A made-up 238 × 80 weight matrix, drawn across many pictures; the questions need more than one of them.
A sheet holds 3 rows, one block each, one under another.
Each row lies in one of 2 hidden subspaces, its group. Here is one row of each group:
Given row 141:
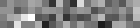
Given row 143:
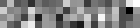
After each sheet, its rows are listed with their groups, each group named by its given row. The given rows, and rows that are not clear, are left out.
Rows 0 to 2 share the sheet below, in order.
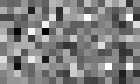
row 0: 141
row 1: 141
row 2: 141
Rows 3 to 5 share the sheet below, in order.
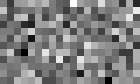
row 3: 143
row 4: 141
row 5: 141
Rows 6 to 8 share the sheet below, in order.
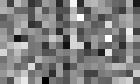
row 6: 141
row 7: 141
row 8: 141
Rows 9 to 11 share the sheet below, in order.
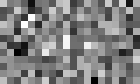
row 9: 143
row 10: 141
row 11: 143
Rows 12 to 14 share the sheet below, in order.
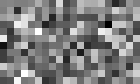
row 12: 141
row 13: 143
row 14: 141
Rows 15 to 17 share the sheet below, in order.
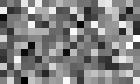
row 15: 143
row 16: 143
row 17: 141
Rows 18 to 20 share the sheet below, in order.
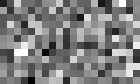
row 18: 141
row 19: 141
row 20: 143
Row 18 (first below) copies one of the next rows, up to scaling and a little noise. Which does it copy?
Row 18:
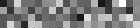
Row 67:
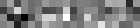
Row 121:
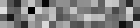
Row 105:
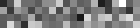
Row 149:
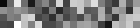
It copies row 105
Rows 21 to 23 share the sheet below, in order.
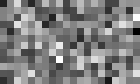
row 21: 141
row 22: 143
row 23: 141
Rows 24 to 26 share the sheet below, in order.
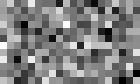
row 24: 141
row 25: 143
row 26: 141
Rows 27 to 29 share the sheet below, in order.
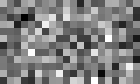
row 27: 141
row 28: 143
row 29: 143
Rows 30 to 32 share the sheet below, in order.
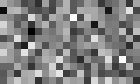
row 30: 143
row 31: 143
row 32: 143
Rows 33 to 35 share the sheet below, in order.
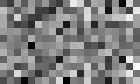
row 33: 143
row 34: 141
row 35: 143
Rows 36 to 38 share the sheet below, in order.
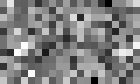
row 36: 143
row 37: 141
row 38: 143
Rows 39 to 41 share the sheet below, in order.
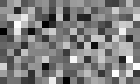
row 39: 141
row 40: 141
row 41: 143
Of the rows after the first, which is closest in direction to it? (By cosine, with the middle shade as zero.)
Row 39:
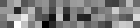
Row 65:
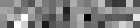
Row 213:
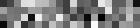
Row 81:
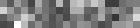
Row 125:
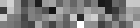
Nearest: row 65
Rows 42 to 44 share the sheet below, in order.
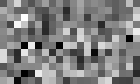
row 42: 141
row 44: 141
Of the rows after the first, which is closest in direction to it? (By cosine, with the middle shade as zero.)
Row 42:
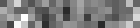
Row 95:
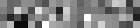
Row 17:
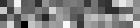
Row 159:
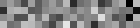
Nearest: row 17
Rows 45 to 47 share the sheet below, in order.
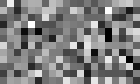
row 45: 143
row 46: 143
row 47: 143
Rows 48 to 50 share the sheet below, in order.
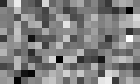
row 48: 141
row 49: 143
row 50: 141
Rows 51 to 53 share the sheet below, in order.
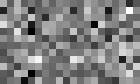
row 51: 143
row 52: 141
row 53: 143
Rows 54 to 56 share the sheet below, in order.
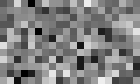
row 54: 141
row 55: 143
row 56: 141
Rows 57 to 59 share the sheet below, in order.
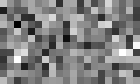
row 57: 141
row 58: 141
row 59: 141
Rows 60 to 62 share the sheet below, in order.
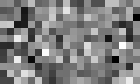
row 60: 141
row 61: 141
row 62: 141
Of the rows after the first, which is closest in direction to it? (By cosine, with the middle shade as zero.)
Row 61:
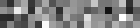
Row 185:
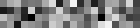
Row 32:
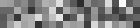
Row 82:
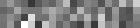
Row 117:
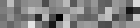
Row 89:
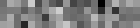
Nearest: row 82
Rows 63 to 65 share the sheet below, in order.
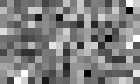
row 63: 143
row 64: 143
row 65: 141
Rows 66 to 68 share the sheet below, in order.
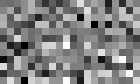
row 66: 143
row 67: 141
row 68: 141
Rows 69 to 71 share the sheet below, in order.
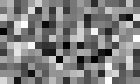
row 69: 141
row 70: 141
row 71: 141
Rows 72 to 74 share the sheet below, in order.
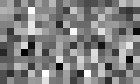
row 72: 143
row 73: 143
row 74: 141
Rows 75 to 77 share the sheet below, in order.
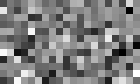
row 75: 143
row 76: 141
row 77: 141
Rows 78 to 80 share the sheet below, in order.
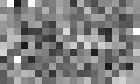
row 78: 141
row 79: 143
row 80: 141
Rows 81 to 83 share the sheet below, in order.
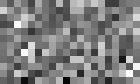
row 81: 141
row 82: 143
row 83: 143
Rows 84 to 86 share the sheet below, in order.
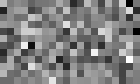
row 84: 143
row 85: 143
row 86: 143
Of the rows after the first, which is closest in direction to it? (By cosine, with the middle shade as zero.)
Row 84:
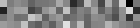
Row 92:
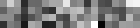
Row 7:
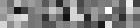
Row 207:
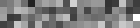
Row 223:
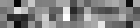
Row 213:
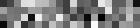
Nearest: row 223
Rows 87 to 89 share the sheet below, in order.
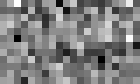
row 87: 141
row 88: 141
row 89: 141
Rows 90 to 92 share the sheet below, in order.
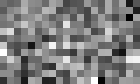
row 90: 143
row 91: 141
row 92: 143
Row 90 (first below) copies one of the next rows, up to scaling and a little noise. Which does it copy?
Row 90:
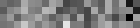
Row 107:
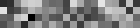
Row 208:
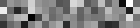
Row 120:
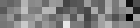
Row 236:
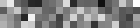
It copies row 120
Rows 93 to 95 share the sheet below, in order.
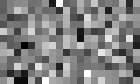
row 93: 141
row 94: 141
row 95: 141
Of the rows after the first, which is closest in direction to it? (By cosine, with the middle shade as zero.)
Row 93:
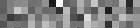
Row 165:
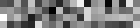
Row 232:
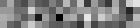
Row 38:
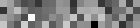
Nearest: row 38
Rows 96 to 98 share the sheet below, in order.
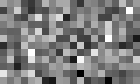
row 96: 143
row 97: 143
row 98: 141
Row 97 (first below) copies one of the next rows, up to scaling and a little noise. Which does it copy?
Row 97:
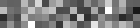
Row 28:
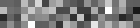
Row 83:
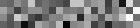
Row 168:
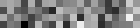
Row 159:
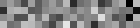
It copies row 28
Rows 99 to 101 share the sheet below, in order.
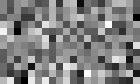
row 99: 141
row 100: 141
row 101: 141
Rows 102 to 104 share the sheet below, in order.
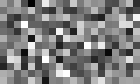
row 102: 141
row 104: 141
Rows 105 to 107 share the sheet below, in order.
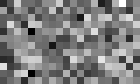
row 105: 141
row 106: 141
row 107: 143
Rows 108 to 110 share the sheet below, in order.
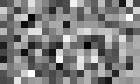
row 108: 143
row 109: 143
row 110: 141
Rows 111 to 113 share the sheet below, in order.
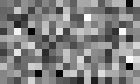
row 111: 141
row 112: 141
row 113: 143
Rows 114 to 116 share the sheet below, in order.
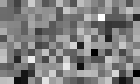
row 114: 141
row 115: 143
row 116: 141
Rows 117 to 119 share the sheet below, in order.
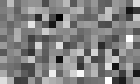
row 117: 143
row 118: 143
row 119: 141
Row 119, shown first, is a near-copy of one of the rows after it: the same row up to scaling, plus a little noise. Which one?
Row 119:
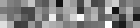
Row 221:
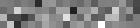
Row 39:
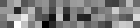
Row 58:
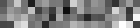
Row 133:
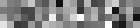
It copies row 133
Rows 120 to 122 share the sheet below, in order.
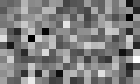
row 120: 143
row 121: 141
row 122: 143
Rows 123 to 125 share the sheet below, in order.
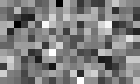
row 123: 141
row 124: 143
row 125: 143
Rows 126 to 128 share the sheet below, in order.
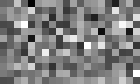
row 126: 141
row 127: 141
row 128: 141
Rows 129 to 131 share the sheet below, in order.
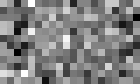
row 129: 141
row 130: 141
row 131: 141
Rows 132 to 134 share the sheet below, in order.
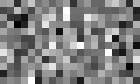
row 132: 141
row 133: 141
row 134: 143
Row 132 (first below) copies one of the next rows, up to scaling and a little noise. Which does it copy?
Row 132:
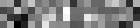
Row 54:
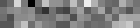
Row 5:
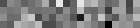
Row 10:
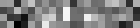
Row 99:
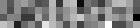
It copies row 10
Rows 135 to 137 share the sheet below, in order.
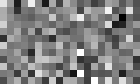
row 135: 141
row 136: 143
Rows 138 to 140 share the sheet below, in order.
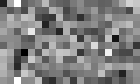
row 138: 141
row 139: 141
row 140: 141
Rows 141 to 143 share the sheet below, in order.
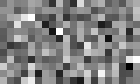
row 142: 141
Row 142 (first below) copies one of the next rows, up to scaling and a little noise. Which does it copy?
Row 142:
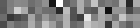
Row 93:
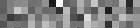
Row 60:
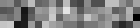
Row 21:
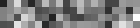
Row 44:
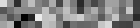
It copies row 93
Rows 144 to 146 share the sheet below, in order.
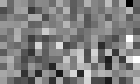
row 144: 143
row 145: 143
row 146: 143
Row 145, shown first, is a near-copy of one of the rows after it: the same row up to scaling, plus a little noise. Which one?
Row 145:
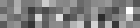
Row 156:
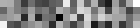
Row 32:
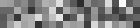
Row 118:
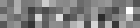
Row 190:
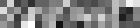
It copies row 118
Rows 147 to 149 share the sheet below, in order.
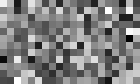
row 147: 141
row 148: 143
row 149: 141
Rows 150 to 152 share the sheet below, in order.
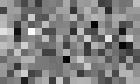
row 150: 143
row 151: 141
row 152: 143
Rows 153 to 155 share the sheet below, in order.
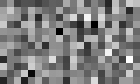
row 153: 143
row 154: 141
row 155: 143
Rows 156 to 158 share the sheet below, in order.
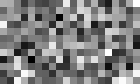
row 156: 143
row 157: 141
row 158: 141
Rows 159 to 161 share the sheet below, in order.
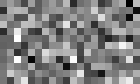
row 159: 143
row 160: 141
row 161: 141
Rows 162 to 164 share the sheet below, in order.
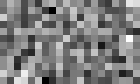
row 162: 143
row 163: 143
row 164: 141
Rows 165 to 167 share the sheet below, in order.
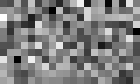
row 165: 143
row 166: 143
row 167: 141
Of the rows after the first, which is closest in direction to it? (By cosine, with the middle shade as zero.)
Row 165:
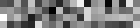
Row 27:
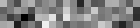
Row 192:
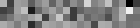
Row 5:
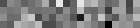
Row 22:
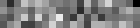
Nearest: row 5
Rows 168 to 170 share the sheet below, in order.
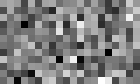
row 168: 143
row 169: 141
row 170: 141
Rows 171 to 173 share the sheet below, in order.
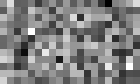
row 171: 143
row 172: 141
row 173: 141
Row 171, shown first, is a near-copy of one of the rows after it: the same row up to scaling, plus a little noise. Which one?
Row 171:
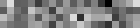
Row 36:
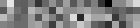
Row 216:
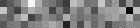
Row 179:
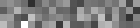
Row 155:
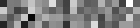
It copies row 36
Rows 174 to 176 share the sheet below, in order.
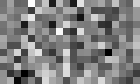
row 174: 141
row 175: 141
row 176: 141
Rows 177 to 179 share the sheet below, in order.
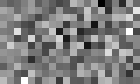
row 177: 143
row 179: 143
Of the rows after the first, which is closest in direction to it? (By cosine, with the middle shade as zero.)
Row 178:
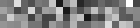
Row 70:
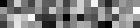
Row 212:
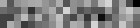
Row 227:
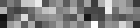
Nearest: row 227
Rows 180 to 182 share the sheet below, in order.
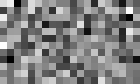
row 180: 141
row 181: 143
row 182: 143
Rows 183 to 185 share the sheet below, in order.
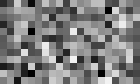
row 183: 141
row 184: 141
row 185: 141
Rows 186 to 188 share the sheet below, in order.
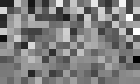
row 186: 141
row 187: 143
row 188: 143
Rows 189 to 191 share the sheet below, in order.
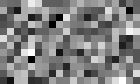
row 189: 143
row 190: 143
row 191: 141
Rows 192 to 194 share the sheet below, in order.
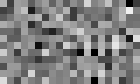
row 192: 143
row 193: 143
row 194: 143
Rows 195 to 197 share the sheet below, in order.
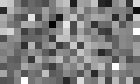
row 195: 143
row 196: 143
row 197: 141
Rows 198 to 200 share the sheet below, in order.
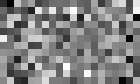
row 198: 141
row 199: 143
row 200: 141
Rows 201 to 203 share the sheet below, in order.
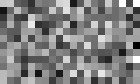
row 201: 143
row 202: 141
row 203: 143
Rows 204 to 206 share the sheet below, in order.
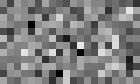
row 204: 143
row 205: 143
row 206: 143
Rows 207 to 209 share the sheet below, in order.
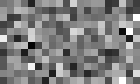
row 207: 141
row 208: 143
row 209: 141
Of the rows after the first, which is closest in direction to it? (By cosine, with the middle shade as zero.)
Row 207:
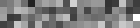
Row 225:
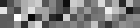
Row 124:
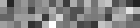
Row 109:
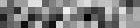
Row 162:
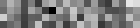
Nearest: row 225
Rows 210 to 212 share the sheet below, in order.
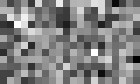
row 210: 141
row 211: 143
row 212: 143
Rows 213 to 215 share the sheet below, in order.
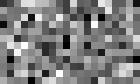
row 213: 143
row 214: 141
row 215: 143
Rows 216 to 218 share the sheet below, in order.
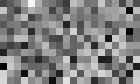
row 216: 143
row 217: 141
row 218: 143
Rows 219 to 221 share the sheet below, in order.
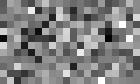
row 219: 141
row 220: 143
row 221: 141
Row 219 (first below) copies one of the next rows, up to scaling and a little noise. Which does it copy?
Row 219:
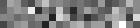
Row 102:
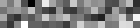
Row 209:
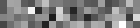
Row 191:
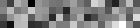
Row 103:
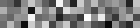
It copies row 209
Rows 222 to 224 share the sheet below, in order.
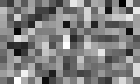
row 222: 143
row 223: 141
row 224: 141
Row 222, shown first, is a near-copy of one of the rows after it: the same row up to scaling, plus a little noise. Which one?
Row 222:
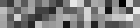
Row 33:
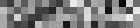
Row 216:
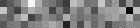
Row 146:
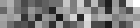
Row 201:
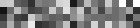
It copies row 33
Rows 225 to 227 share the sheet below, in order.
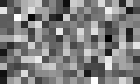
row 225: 143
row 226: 141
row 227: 143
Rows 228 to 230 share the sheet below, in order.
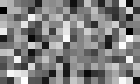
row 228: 143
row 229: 143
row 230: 141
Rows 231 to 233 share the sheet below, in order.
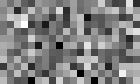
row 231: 141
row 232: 143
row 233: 143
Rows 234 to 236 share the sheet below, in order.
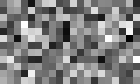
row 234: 141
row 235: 143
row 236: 143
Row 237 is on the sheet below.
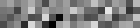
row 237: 143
